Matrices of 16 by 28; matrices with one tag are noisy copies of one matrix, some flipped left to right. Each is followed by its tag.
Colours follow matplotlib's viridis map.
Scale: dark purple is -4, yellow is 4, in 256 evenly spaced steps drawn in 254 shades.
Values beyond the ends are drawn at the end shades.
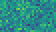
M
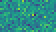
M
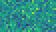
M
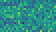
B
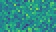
M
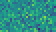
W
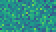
W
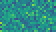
W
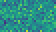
B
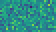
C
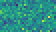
B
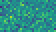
W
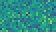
W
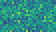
B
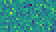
C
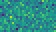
W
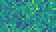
M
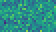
B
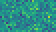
M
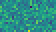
B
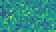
W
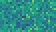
M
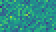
W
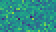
M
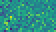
W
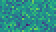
M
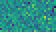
W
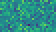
M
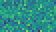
B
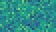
M
